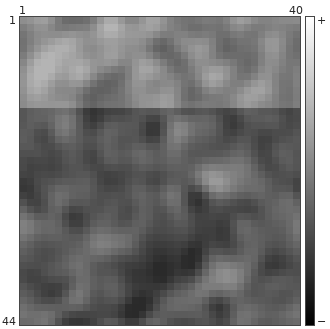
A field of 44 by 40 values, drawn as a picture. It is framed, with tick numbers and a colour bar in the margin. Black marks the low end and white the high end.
Ninth with the lowest average: bottom middle. Seam: horizontal, 30% of the way down, the top part higher. Average level on the scale: 40%. Ninth with the highest average: top left. Grain: blotchy. Stripes: none.
